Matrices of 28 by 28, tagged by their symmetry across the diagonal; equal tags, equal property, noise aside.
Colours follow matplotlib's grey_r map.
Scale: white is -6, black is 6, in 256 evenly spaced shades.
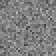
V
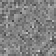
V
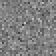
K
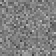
K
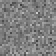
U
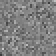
K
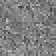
K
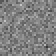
V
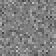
K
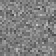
U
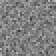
V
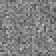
U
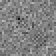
V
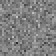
U
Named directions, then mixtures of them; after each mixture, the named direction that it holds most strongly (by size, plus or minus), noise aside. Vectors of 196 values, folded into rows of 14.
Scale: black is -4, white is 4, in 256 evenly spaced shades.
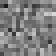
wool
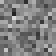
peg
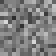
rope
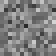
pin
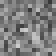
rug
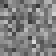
rope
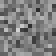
rug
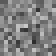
rug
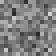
peg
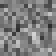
rug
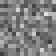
wool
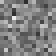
peg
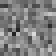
wool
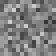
pin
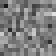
wool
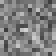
rug
